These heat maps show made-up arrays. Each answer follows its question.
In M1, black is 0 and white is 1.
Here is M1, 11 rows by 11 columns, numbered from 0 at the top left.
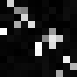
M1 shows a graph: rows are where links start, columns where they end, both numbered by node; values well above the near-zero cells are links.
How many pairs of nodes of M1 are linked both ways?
3
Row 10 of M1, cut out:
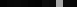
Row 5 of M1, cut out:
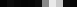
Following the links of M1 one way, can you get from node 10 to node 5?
no
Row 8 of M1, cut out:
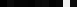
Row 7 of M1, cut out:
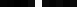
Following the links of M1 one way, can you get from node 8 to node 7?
no
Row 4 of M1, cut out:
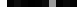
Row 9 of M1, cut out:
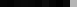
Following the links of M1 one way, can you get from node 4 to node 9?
yes
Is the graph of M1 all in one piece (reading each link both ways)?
yes
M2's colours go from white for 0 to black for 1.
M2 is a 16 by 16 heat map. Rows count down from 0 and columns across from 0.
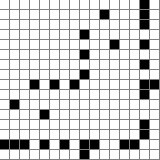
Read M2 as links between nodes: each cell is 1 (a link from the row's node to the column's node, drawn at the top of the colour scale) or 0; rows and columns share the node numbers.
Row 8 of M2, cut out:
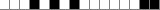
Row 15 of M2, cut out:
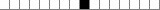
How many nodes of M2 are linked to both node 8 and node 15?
0
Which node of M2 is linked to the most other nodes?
node 14
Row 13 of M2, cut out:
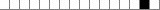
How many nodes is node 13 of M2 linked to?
1
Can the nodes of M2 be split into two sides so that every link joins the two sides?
yes
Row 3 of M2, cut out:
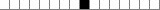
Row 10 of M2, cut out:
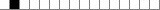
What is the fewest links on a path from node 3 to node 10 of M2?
4
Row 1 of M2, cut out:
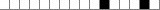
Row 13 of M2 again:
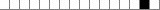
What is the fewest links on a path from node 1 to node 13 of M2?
2
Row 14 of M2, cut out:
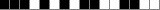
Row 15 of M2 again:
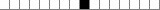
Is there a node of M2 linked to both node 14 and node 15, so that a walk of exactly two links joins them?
yes
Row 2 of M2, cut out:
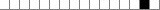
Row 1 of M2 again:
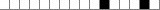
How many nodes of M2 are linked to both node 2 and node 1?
1
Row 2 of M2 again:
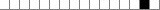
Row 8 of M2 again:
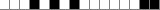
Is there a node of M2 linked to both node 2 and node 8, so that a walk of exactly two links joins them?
yes
